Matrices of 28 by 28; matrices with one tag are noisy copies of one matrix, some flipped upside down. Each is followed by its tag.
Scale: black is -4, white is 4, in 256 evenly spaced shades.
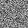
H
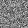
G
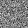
G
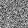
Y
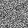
H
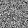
G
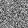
Y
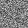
H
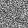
H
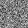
Y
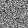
H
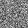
Y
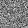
G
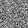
Y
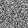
Y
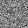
G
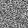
H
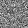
G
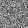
G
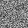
H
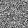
G
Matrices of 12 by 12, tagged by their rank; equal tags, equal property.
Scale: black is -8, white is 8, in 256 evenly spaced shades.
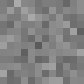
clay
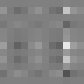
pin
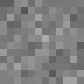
clay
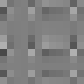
pin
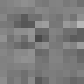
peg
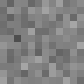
clay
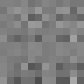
peg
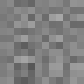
peg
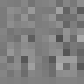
peg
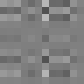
pin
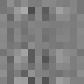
peg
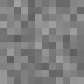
clay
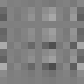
pin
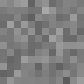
clay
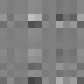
pin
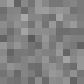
clay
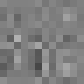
peg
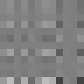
pin
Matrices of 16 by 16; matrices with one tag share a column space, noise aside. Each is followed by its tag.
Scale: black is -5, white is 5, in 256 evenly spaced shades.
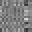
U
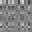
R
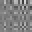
R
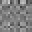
R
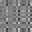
U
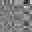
R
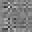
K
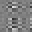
K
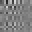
R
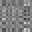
U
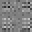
K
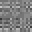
K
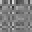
R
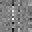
U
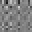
R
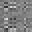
K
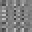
U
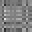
U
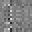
U
